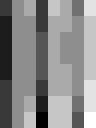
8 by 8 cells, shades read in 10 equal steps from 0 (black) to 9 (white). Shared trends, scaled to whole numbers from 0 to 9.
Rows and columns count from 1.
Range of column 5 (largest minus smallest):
1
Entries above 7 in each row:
1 0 0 0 0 1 1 1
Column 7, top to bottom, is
4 5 5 5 5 5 4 3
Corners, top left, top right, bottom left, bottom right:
2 8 2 9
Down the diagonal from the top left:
2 5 5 3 6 6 4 9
